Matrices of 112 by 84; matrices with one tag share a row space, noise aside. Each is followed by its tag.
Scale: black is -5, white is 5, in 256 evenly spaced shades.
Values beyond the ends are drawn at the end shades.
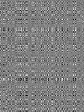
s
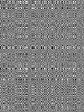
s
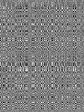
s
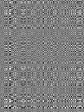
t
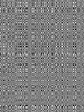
s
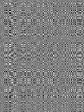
t
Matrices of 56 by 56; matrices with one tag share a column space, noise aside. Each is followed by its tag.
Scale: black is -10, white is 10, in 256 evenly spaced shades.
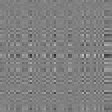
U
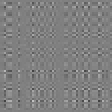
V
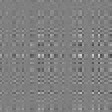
U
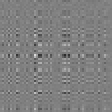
U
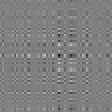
U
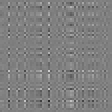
V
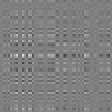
U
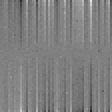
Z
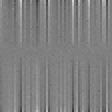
Z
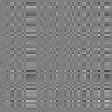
V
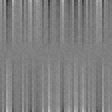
Z
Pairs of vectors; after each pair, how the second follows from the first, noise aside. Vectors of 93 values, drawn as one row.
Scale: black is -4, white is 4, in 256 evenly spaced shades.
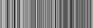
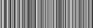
sign-scrambled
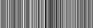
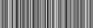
shuffled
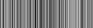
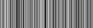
shuffled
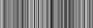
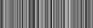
sign-scrambled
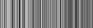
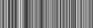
sign-scrambled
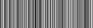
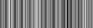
shuffled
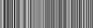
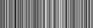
shuffled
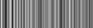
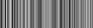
sign-scrambled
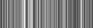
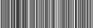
shuffled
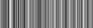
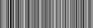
sign-scrambled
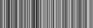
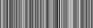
shuffled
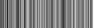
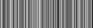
shuffled
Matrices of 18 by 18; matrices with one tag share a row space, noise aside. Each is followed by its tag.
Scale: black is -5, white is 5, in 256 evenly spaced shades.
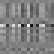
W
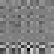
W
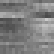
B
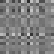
W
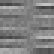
B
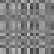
W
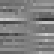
B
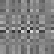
W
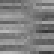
B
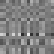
W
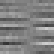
B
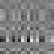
W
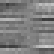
B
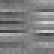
B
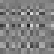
W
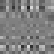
W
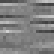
B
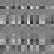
W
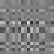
W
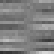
B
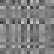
W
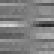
B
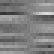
B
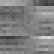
B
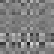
W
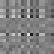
W
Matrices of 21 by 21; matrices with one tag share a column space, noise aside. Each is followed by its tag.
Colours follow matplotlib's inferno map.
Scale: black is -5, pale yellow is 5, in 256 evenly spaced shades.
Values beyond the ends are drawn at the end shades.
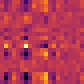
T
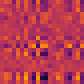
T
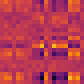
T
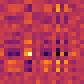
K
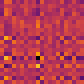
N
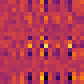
T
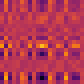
T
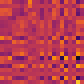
N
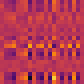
T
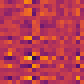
N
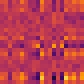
T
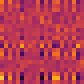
T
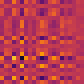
N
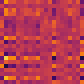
N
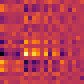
K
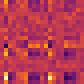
T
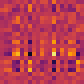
K
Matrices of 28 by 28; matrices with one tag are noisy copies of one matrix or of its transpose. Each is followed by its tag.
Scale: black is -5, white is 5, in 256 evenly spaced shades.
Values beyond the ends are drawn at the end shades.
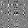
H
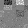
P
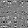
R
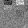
P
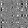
R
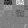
P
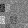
P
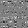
R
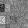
P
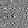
H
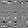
R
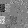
P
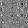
R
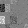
P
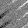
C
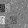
P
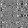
R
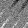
C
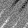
C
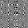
H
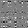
R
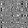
R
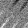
C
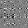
H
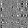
R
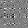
H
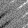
C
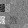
P
